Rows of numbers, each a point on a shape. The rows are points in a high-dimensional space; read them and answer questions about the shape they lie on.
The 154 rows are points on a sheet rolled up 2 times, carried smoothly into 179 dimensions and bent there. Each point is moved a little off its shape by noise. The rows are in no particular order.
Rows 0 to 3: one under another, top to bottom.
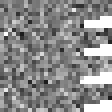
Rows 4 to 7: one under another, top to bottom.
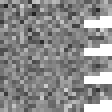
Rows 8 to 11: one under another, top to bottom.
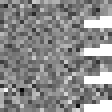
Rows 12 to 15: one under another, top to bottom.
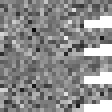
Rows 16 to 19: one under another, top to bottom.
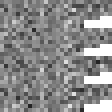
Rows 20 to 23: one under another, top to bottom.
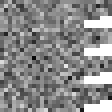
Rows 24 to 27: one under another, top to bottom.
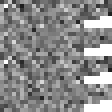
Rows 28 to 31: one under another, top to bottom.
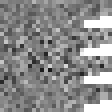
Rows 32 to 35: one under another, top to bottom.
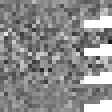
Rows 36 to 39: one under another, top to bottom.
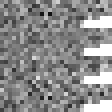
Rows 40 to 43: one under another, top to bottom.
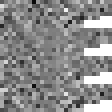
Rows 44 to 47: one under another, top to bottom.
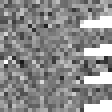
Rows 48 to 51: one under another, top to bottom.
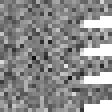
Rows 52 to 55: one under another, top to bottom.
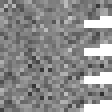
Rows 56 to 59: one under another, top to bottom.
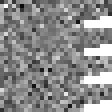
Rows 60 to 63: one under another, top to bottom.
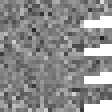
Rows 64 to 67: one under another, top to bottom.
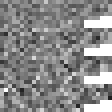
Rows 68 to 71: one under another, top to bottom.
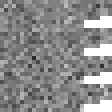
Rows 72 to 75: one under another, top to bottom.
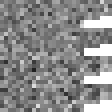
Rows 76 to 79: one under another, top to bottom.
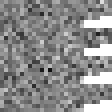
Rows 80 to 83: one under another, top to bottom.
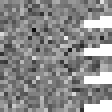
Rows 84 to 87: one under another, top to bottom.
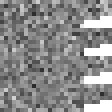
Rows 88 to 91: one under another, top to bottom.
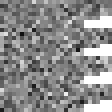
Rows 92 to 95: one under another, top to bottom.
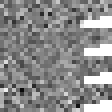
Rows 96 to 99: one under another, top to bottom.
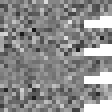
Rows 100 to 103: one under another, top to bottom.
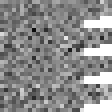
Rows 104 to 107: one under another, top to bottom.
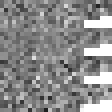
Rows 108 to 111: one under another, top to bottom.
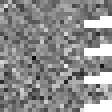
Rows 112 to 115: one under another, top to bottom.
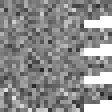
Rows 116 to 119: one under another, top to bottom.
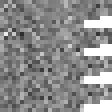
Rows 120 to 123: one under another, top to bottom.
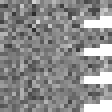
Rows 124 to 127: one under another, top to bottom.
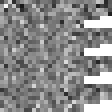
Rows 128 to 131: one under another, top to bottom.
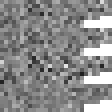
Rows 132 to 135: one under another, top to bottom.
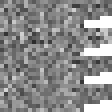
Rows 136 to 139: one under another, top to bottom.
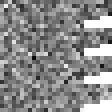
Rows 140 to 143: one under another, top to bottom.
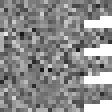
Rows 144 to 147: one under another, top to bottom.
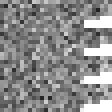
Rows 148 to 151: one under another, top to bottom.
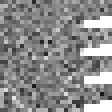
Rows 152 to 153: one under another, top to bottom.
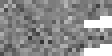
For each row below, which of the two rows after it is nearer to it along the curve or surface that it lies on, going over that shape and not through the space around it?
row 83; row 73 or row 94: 73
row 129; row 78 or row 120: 120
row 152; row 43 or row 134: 134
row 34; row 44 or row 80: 44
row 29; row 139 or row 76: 139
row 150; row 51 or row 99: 99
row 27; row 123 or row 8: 123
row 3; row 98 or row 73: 73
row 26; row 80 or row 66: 66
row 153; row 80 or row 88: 80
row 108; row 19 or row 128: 19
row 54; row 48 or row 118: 48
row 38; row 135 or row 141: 135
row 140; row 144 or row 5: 144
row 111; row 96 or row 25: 96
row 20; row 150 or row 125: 125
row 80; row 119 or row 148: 119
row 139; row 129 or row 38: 38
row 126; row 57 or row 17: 57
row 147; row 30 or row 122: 30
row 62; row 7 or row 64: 64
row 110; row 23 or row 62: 23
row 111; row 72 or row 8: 8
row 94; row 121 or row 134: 134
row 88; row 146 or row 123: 146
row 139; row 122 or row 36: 36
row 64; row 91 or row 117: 117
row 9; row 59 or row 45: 45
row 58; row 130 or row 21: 130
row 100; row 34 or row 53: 53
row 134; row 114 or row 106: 106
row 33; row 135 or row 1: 1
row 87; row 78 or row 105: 105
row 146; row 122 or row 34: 34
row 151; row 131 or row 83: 83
